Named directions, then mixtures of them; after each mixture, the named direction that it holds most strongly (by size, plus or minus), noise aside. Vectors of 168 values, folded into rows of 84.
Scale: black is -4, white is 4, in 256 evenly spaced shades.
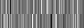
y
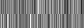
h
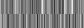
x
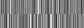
h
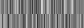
x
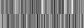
x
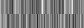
x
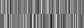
y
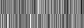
h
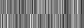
h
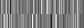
y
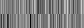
h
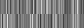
y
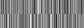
h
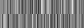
x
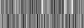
x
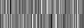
y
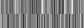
x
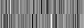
y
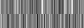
x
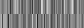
x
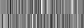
y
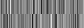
y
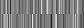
y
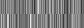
h
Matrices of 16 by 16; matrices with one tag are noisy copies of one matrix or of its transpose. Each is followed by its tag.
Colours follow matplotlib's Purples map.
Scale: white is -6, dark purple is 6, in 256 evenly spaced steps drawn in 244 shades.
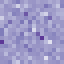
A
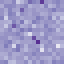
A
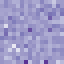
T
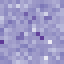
A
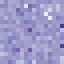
T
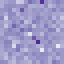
A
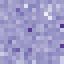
T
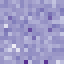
T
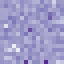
T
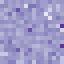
T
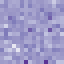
T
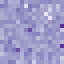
T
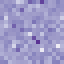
A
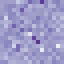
A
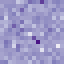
A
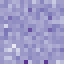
T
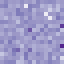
T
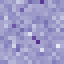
A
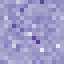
A
